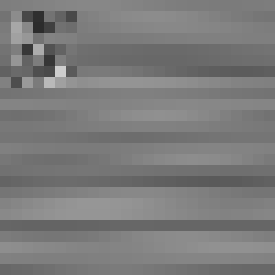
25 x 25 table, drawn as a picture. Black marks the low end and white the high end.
Average level on the scale: 50%. Slope: none. Grain: streaks across. Roughest part: top left. Odd patch: rougher, in the top left.
